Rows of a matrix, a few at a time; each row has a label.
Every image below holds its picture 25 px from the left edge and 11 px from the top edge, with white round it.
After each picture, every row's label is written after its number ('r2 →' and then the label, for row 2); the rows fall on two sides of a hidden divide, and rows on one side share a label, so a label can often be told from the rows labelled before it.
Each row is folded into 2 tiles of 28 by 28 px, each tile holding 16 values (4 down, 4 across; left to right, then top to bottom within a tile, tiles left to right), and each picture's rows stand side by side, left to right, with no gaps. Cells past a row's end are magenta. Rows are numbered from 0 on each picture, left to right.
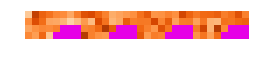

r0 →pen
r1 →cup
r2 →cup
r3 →cup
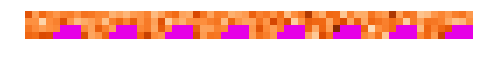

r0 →cup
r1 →cup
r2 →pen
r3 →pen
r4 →pen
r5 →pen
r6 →pen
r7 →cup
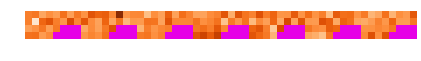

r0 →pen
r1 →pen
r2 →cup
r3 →cup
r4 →pen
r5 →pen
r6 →cup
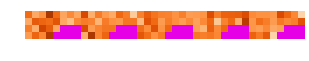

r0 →cup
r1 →cup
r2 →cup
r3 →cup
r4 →pen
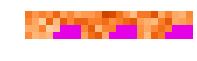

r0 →pen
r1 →pen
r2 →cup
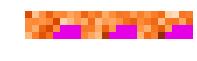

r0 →cup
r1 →cup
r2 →cup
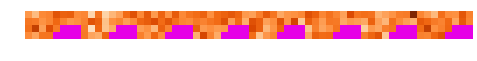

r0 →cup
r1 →cup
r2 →pen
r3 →pen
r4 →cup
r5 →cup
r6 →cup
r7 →cup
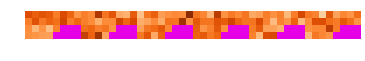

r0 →pen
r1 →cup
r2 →cup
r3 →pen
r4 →cup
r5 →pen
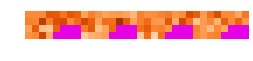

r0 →pen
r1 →pen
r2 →cup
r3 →cup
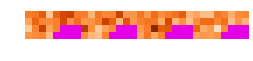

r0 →pen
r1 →pen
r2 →cup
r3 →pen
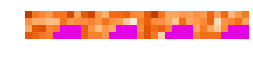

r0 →cup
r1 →pen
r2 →cup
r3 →cup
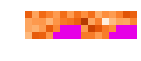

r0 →cup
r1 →cup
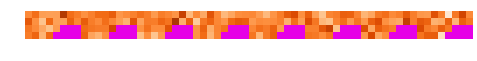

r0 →pen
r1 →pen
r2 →pen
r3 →cup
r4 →cup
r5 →cup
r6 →cup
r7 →cup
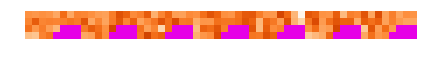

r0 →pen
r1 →pen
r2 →pen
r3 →cup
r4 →pen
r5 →pen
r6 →cup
